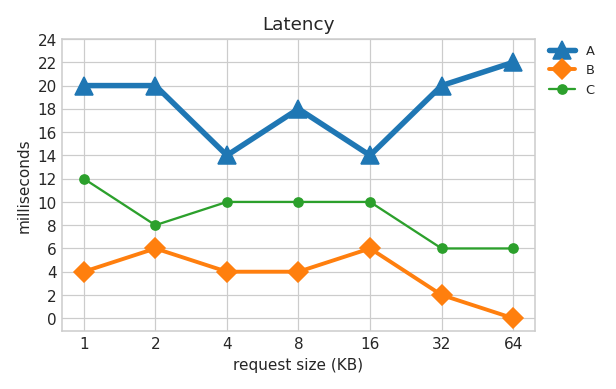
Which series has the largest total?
A
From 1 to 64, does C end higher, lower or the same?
lower
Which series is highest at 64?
A
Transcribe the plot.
Title: Latency
x-axis: request size (KB), ticks 1 2 4 8 16 32 64
y-axis: milliseconds, ticks 0 2 4 6 8 10 12 14 16 18 20 22 24
Legend: A, B, C
Values:
A: 20 20 14 18 14 20 22
B: 4 6 4 4 6 2 0
C: 12 8 10 10 10 6 6
